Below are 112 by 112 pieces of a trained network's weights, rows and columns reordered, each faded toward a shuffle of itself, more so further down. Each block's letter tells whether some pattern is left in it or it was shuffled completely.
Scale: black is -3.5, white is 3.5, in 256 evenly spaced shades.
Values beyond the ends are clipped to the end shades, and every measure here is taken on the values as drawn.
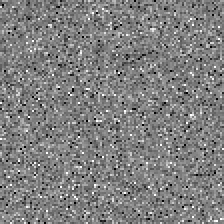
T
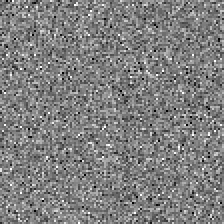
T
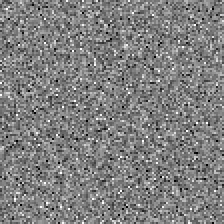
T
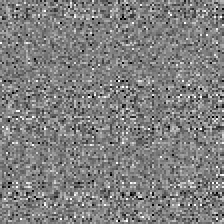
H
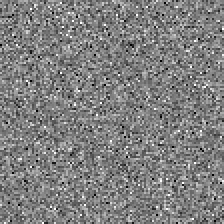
T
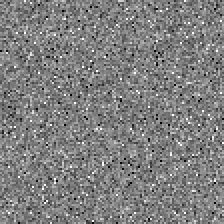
T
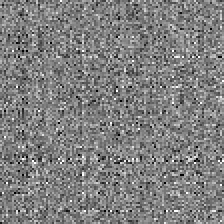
H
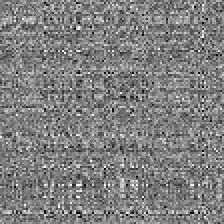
H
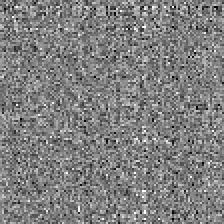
H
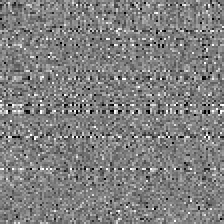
H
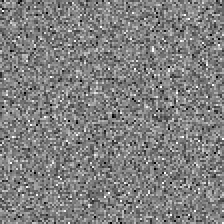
T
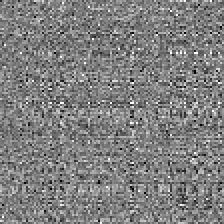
H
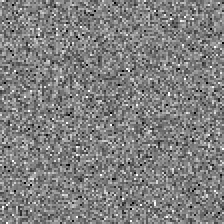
T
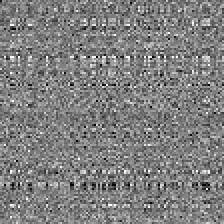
H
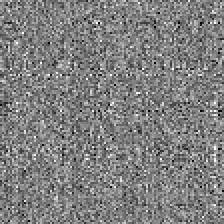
H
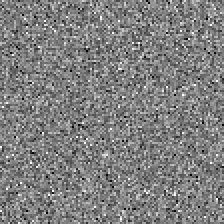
T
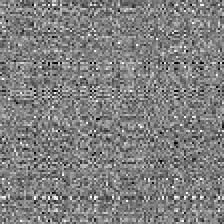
H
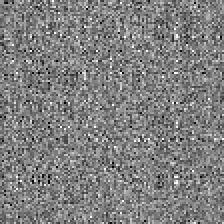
H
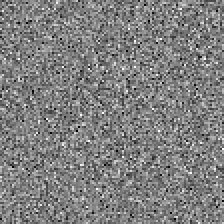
T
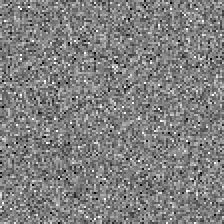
T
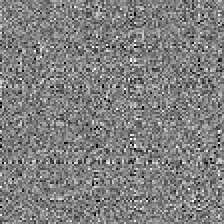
H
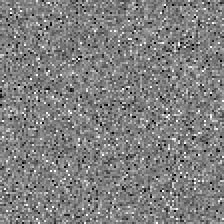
T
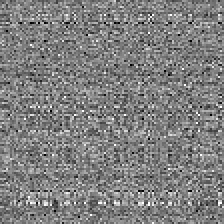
H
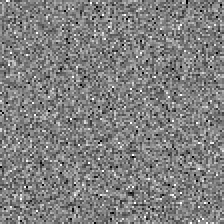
T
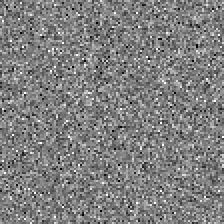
T
